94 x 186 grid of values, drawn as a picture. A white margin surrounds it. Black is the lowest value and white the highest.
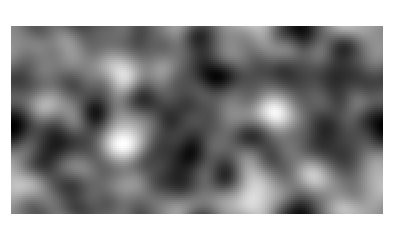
Grain: smooth. Slope: none. Odd rows or columns: none.
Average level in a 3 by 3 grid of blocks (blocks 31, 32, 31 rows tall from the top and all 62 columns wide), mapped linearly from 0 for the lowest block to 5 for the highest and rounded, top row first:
410 / 201 / 325
